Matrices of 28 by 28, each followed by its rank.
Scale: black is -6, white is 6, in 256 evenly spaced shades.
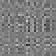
three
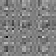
three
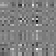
two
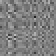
three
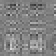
three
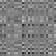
two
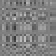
two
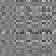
two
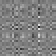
two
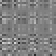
two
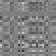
two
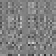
three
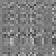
three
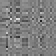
three
